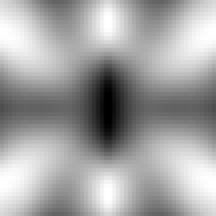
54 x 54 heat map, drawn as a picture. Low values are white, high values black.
The centre is the ninth with the highest average. Its left and right halves mirror each other, and so do its top and bottom. The field is smooth, with broad soft blobs. There are no regular stripes. There are no lone odd cells.
